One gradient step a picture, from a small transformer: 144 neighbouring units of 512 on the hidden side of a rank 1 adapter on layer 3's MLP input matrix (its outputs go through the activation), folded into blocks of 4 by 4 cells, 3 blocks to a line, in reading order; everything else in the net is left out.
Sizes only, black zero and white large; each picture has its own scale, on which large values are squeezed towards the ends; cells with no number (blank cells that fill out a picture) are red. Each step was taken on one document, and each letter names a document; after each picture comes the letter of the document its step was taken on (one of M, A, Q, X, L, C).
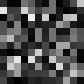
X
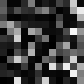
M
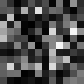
X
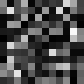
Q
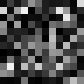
X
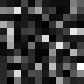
M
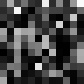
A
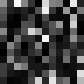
A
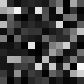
M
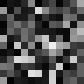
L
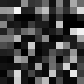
M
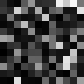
L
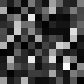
X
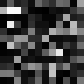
Q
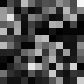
X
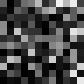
L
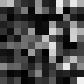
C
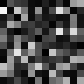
Q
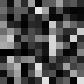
L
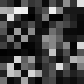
L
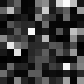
Q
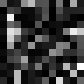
M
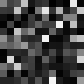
A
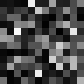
X
